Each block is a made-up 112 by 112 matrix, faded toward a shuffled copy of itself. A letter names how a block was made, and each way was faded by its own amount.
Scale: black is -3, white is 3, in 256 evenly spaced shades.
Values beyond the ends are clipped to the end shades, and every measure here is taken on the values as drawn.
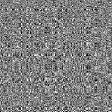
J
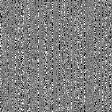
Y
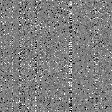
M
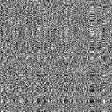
J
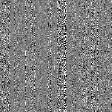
Y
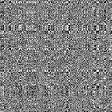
J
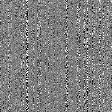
Y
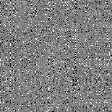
M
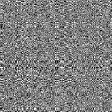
J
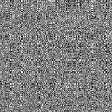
J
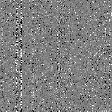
M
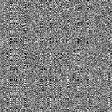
J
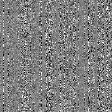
Y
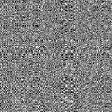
J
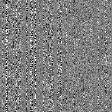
Y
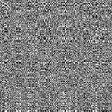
J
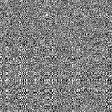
J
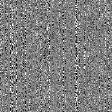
Y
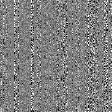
Y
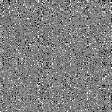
M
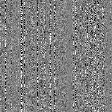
Y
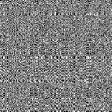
J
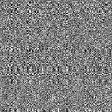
J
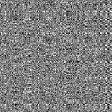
J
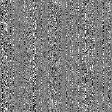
Y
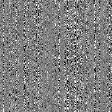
Y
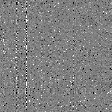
M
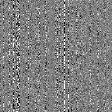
Y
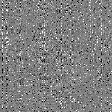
M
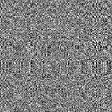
J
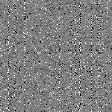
M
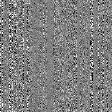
Y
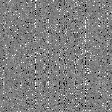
M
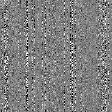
Y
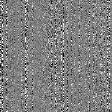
Y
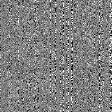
Y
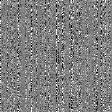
Y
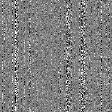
Y
